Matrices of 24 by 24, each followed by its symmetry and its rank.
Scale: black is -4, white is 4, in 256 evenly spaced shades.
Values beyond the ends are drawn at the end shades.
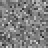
antisymmetric, full rank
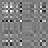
symmetric, rank two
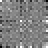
symmetric, rank three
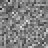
symmetric, full rank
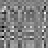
neither, rank two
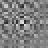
symmetric, rank two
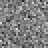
antisymmetric, full rank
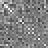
symmetric, rank five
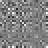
symmetric, rank three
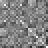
symmetric, rank five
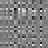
neither, rank two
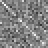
symmetric, full rank
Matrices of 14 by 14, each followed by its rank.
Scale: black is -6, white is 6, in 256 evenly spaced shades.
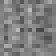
three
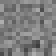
three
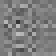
three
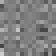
two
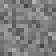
full rank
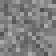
full rank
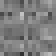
two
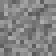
full rank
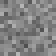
full rank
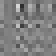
two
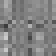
two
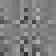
two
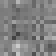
two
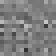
three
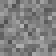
full rank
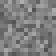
full rank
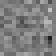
three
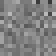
three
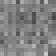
three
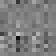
two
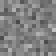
full rank
